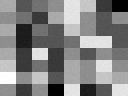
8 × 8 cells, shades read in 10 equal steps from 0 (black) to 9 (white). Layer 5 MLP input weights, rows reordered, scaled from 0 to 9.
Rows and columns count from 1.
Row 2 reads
5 4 2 6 8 5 3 5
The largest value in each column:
9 5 8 6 8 8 8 8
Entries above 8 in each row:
0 0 0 0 0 0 1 0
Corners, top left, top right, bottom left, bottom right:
6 0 5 8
